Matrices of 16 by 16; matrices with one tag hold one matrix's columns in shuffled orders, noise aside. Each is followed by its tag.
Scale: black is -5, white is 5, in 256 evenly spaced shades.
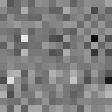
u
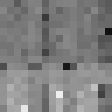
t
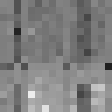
t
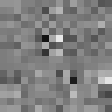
u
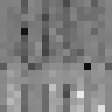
t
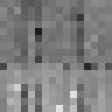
t
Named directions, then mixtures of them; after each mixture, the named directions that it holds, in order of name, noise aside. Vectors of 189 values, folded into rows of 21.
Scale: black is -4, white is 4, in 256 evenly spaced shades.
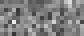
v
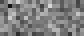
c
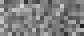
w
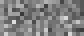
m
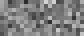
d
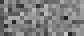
m, w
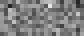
c, d, m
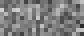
m, w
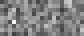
c, v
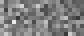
m, w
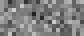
d, v, w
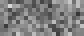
c, v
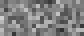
d, v, w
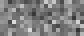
d, m, v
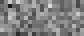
c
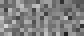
c, m, w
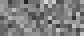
d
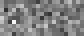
m, v, w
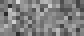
c, m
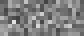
d, m, v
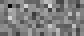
c, d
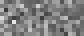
m, v, w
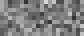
d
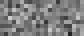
c, d, m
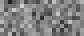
d, v, w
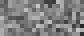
d, w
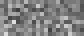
d, m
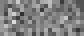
c, m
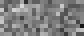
w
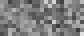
d, v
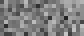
m, v, w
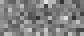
d, m
